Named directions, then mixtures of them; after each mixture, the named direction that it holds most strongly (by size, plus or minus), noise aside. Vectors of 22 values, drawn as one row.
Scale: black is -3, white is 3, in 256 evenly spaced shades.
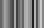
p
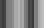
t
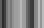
t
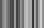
p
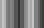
t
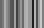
p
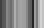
t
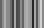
p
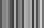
p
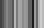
t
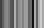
p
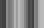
t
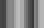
t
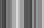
t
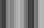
t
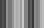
t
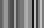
p
